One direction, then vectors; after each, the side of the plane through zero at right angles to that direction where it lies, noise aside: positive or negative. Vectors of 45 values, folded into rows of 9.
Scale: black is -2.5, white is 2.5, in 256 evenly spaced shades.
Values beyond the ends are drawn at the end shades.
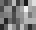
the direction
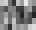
negative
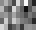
negative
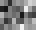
positive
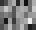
positive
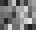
positive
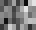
positive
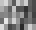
negative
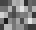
positive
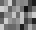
negative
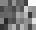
positive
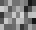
negative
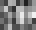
positive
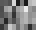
positive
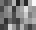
positive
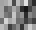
negative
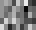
negative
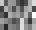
positive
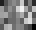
positive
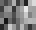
positive
